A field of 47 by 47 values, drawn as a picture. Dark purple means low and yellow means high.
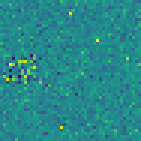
No regular stripes run through it. Overall the values sit about 50% of the way up the scale. In the middle left lies a patch that is rougher than the rest. The grain is fine, like static. Values change most from cell to cell in the middle left.
